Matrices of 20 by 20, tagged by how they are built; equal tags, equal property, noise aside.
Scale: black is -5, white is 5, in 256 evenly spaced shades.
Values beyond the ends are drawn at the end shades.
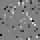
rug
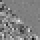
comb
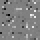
rug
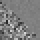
comb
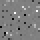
rug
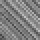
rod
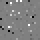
rug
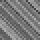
rod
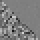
comb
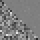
comb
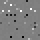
rug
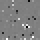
rug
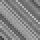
rod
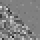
comb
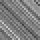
rod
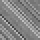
rod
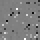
rug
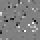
rug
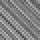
rod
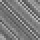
rod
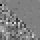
comb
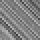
rod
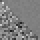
comb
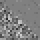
comb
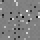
rug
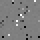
rug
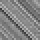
rod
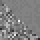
comb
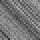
rod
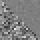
comb
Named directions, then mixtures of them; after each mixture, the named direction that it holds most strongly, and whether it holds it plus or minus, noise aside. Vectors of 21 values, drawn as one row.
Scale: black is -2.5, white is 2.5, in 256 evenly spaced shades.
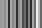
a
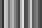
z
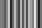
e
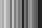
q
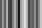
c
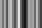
c, minus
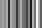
a, plus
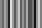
e, minus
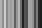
q, plus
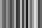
e, plus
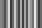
e, plus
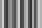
z, minus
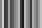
z, minus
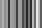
a, plus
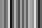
e, plus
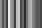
c, minus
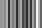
a, plus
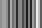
a, plus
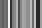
a, minus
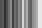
q, minus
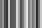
a, minus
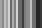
q, plus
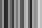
z, minus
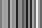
a, plus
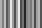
c, minus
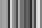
a, plus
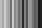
q, plus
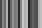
c, plus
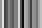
z, minus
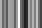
c, minus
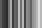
q, minus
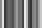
z, minus
